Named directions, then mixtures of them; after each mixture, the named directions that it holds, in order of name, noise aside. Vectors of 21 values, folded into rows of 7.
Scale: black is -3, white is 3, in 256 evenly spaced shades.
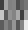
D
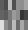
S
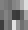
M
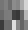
M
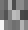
M, S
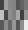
D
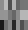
S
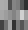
M, S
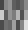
D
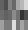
M, S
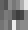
M, S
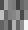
D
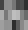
D, M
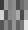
D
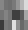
M
